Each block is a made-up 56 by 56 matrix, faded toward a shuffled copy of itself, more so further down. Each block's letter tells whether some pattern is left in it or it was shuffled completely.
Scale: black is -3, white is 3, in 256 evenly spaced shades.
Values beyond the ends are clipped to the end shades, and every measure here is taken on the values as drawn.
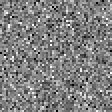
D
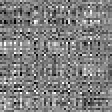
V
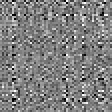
V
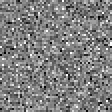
D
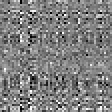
V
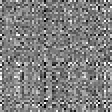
V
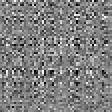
V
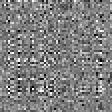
V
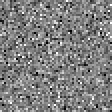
D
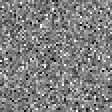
D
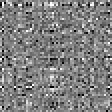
V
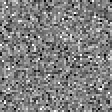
D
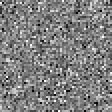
D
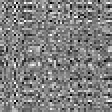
V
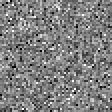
D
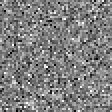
D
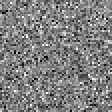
D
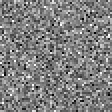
D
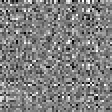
V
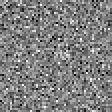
D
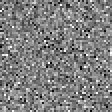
D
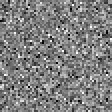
D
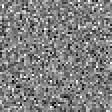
D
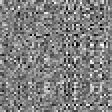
V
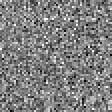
D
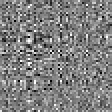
V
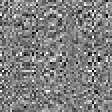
V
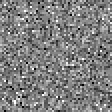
D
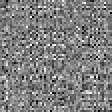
V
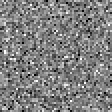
D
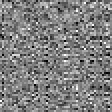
V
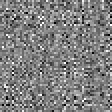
V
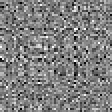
V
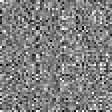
V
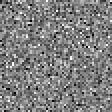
D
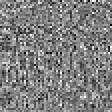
V
